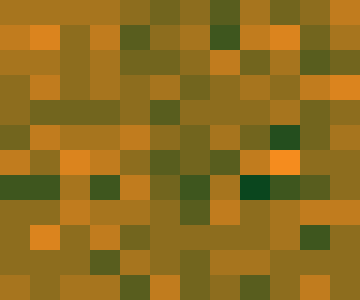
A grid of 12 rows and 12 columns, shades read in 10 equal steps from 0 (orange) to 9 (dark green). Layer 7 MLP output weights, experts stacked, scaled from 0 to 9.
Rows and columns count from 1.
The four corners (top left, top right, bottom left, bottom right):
3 2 3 4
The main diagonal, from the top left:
3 1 4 3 4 4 5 3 4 3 4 4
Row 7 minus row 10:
-2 3 -3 0 -1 2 1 2 -2 -3 -3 0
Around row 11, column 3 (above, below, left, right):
4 3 4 6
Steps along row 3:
same up down up same down down up down up down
